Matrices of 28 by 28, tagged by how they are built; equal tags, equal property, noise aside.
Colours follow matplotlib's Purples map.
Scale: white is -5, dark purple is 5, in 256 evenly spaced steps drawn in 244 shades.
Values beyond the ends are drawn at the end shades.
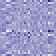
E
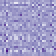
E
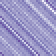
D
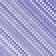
D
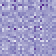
E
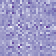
E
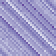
D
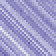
D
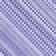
D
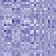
E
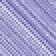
D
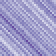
D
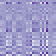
E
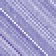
D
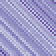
D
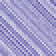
D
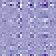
E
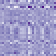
E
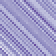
D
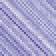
D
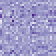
E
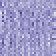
E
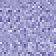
E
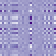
E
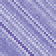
D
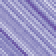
D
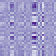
E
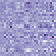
E
